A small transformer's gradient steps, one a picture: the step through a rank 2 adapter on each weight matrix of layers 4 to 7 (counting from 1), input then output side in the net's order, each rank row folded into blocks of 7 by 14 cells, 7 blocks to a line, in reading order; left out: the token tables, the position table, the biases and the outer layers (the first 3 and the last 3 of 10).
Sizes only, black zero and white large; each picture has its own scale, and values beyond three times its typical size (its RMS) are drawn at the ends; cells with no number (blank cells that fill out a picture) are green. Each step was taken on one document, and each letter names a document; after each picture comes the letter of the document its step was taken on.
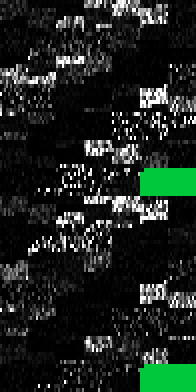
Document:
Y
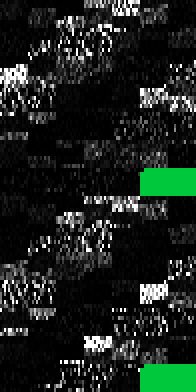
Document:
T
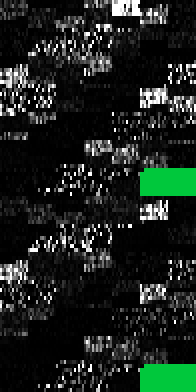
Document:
Y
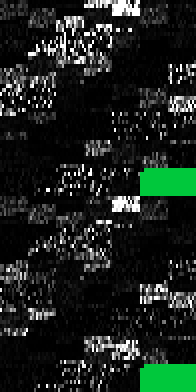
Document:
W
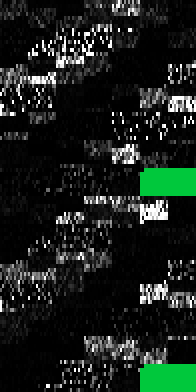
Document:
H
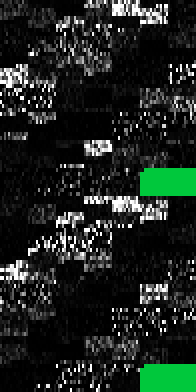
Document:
W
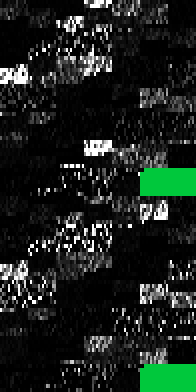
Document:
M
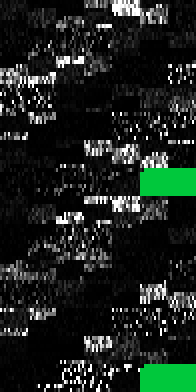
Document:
Y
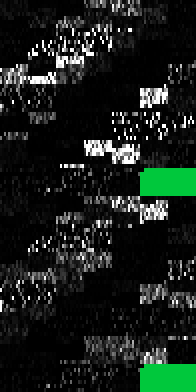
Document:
H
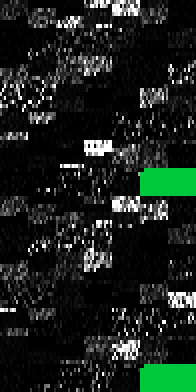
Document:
M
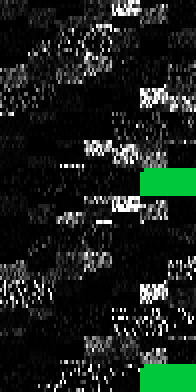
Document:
T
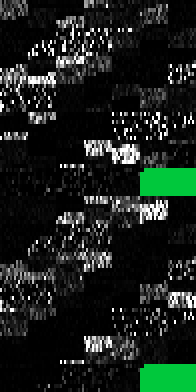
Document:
H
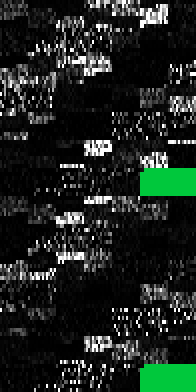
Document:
W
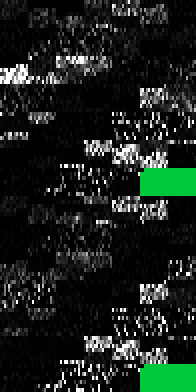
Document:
T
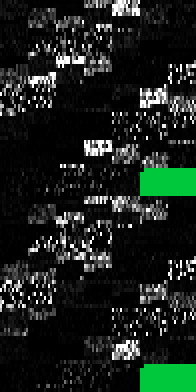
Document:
Y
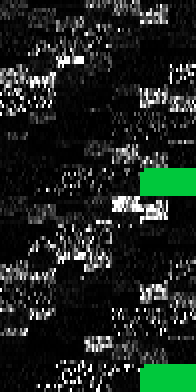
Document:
W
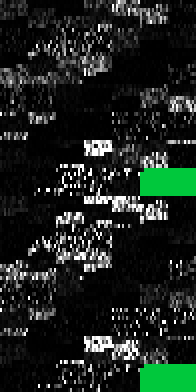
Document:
Y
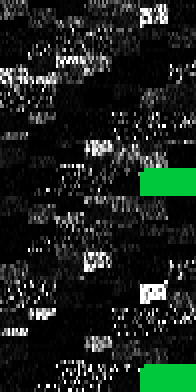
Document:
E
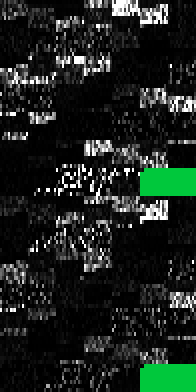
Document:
W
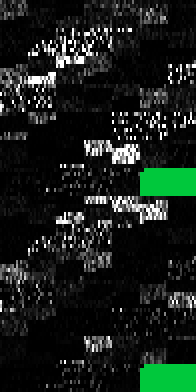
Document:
H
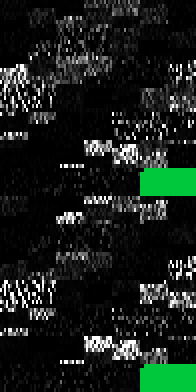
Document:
T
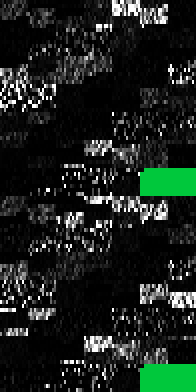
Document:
M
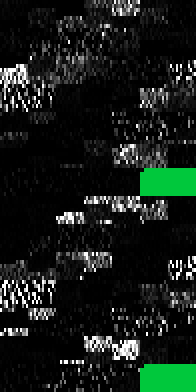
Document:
T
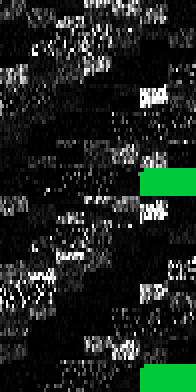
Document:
H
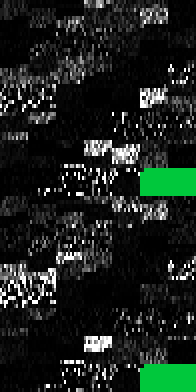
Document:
M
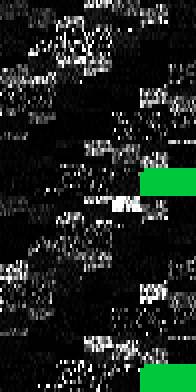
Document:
W
